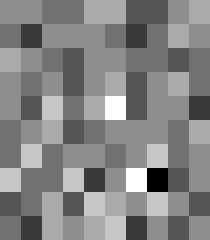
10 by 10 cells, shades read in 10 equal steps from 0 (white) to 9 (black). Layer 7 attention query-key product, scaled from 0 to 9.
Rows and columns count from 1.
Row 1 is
4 4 5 5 3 3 6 6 4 3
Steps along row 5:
up down up down down up down same up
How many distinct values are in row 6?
4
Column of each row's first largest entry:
7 2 4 4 10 4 1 8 1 2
